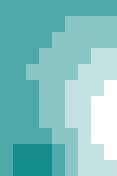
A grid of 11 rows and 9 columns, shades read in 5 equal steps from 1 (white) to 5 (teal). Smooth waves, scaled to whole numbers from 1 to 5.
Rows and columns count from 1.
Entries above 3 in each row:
9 5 4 3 2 3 3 3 4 5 5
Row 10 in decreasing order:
5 5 5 4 4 3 2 2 1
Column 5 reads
4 4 3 3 3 3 3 3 3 4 4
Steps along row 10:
up same same down down down same down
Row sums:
36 32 31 28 26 25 24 24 26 31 32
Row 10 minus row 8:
0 1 1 2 1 1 0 1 0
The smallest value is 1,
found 8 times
